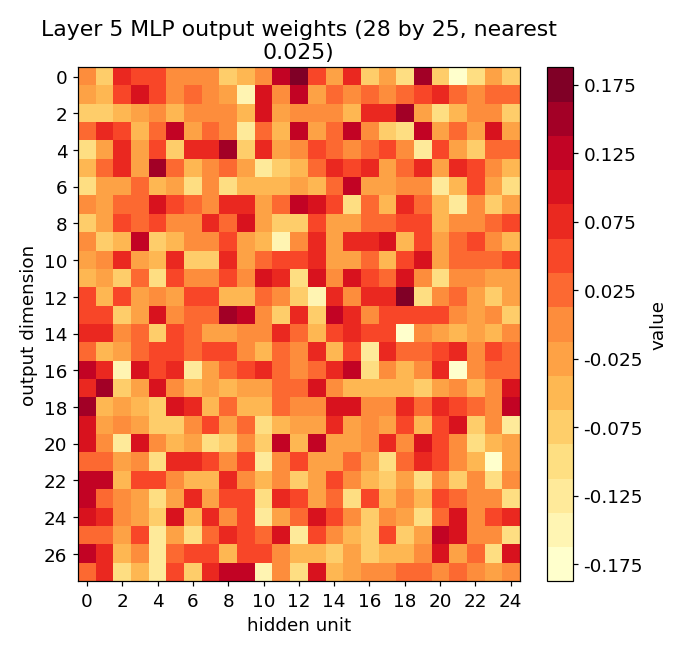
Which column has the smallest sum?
10
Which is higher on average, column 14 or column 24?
column 14
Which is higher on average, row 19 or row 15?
row 15
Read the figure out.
Title: Layer 5 MLP output weights (28 by 25, nearest 0.025)
x-axis: hidden unit, ticks 0 2 4 6 8 10 12 14 16 18 20 22 24
y-axis: output dimension, ticks 0 2 4 6 8 10 12 14 16 18 20 22 24 26 (0 at the top)
Colour bar: value, ticks -0.175 -0.125 -0.075 -0.025 0.025 0.075 0.125 0.175
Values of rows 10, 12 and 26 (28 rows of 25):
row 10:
-0.025 0 0.075 -0.025 -0.05 0.075 -0.075 -0.075 0.075 -0.025 0.025 0.05 0.05 0.075 -0.025 -0.025 0.025 -0.05 0.05 0.1 -0.025 0.025 0.025 0.025 0.05
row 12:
0.05 -0.05 0.05 -0.025 0 -0.025 0.05 0.05 -0.05 -0.05 0.025 0 -0.075 -0.15 0.075 0 0.075 0.075 0.175 -0.1 0 0.025 -0.025 -0.075 -0.025
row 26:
0.125 0.075 -0.05 0 -0.125 0.025 0.05 0.05 -0.05 0.05 0.05 0 -0.05 -0.05 -0.075 -0.025 -0.075 -0.05 -0.05 0 0.1 -0.025 0.025 -0.1 0.1
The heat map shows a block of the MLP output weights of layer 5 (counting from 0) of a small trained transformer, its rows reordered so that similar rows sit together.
